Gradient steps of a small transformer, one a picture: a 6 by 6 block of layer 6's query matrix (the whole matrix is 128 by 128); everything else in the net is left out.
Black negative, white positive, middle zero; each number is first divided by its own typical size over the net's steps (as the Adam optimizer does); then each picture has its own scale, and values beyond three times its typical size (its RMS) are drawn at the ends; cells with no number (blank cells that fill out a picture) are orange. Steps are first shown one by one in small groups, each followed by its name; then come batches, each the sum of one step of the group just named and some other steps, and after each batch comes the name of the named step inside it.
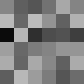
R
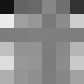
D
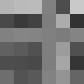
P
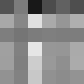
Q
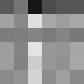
Q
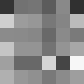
D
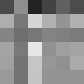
Q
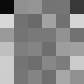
D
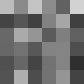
P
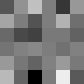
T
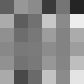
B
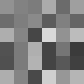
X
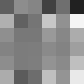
B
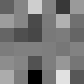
T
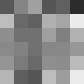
B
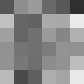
B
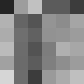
X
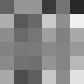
B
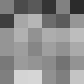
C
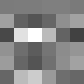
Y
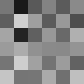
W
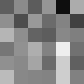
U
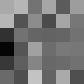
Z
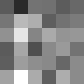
C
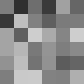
C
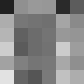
U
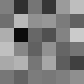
W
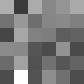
Y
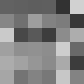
U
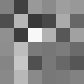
W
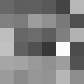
U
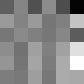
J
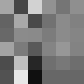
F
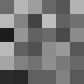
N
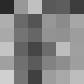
F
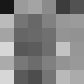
N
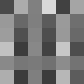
F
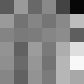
J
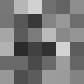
F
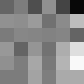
J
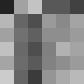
N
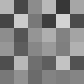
F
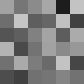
N
